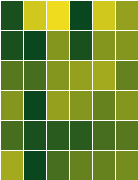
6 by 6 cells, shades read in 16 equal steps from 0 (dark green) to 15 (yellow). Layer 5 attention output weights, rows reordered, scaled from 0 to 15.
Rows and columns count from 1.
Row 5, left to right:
4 1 2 2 4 5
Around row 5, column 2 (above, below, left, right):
0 0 4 2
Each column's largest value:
10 13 15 9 13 9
